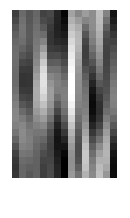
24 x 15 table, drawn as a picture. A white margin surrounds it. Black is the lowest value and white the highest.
Ninth with the highest average: centre. Grain: streaks running down. Calmest part: bottom left. Slope: none. Average level on the scale: 40%. Ninth with the lowest average: bottom middle.
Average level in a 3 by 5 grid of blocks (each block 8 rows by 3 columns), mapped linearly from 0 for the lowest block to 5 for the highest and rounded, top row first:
1 2 1 3 2 | 1 5 4 1 1 | 2 1 0 3 2
